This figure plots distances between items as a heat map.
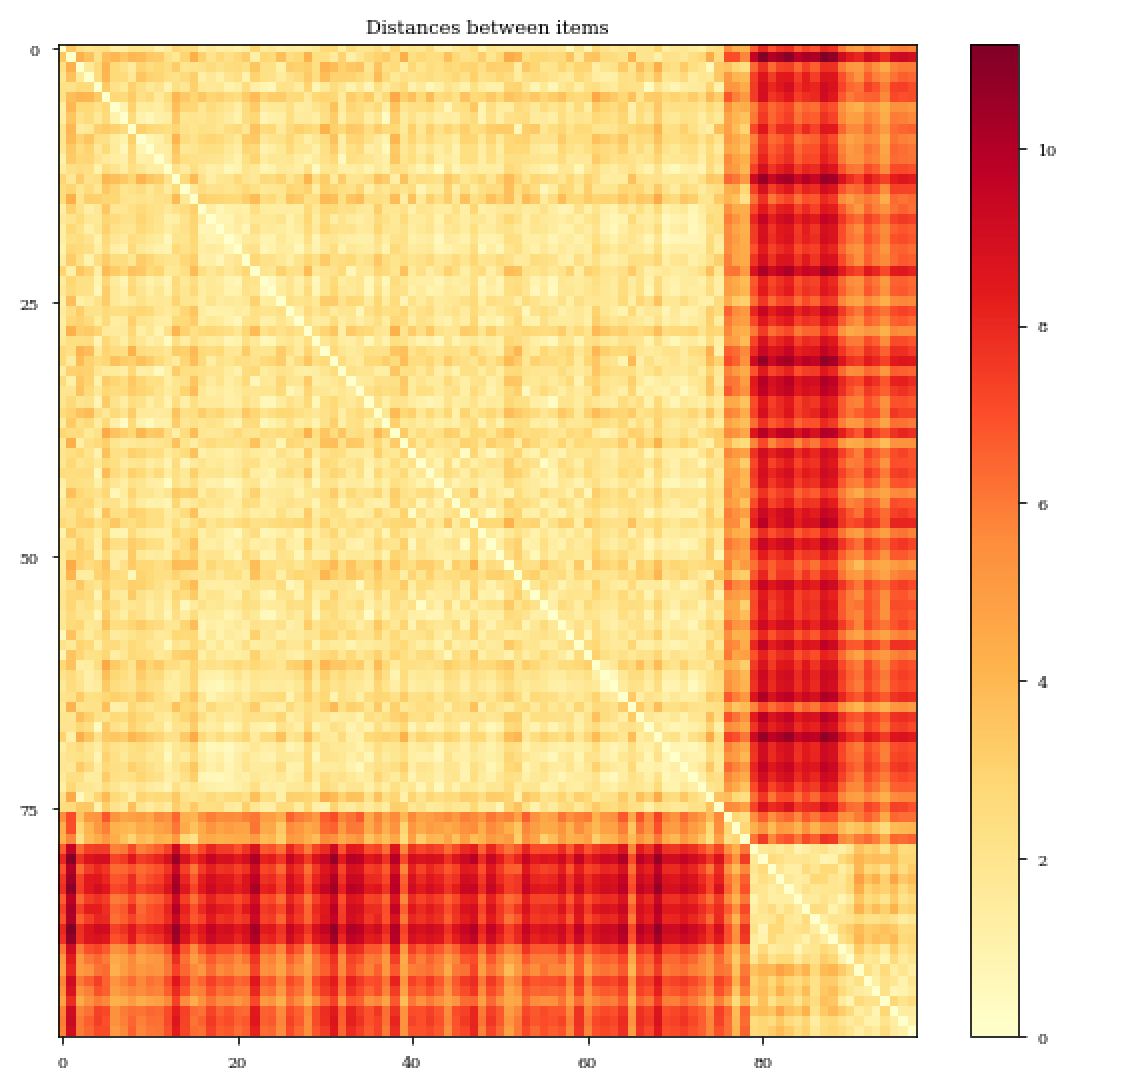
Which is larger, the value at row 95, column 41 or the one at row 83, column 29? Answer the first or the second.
the second
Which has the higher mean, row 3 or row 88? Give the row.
88
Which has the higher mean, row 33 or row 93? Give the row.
93
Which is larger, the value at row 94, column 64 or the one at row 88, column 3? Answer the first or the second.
the second
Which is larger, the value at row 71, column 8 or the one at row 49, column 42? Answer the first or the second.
the first
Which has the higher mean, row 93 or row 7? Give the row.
93
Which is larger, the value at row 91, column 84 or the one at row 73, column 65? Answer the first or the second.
the first
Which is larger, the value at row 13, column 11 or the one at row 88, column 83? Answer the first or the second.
the first
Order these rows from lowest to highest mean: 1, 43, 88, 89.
43, 1, 89, 88
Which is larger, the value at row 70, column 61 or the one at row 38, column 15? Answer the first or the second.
the second
